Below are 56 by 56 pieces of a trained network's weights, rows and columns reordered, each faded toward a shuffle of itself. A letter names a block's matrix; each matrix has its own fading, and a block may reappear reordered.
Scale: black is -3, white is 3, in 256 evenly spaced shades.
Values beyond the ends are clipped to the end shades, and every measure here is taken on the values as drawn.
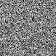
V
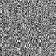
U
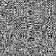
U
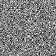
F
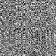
U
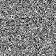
F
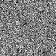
V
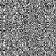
U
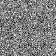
F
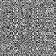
U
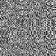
U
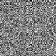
U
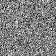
V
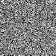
F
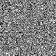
F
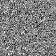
F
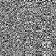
U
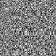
U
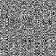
U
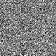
F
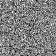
V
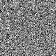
V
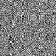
U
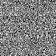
V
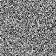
F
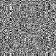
U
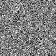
V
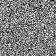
V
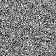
F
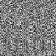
U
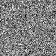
F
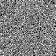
F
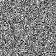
V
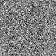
V
